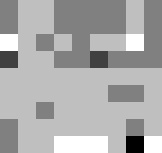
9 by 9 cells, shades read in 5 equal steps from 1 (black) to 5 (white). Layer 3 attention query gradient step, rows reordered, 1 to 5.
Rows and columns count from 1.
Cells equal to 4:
46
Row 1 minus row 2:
0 0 0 0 0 0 0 0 0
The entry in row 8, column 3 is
4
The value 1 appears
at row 9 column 8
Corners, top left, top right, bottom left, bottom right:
3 3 3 5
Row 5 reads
4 4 4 4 4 4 4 4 4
